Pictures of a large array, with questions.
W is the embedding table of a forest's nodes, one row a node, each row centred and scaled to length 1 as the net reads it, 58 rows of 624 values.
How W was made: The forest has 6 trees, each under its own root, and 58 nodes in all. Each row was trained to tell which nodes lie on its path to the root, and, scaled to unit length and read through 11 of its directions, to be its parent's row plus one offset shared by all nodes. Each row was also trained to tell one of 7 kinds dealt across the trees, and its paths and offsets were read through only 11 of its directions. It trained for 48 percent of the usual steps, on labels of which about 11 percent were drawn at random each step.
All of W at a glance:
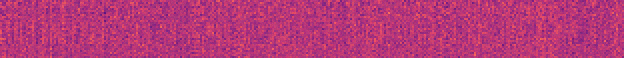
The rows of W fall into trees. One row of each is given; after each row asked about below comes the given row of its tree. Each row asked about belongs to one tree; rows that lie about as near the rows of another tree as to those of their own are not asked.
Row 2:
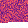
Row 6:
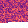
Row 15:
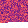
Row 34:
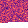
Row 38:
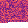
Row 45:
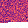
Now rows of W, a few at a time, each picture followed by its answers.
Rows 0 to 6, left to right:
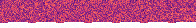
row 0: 15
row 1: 34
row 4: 2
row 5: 34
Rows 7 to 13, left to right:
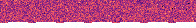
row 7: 2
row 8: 45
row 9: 45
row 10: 2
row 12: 45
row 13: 45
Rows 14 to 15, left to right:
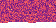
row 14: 2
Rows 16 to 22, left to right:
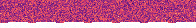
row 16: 45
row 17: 2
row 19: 6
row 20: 34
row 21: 45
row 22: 34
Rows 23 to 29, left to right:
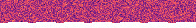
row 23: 2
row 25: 34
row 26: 45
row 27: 34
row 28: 34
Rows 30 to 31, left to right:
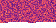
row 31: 2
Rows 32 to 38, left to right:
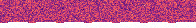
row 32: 38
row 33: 38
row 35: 2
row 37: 15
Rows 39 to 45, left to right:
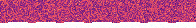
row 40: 34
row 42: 2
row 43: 2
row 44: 45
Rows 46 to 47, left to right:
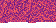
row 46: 45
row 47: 38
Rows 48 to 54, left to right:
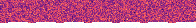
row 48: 6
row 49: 34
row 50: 15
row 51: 6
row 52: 45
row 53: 2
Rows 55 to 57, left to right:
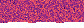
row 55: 45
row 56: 34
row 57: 6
